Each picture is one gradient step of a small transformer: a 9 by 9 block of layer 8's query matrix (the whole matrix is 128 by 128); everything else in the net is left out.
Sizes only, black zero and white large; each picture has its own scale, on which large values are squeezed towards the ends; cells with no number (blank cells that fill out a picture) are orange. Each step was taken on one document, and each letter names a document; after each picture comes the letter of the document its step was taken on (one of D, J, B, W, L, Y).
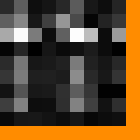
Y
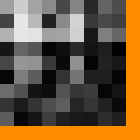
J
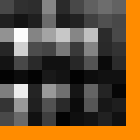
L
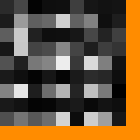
L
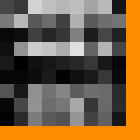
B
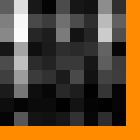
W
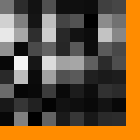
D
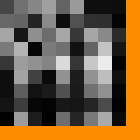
L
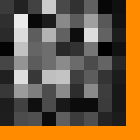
D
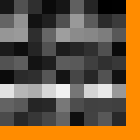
Y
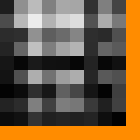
B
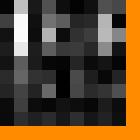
W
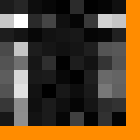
W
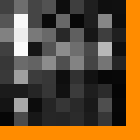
W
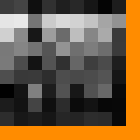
J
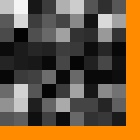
Y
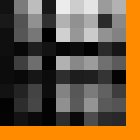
B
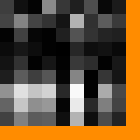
Y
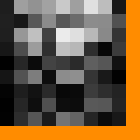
B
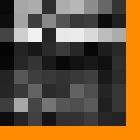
D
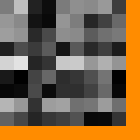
J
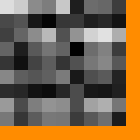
J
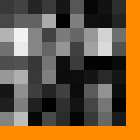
L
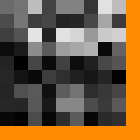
B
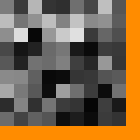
J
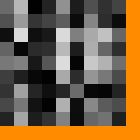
L
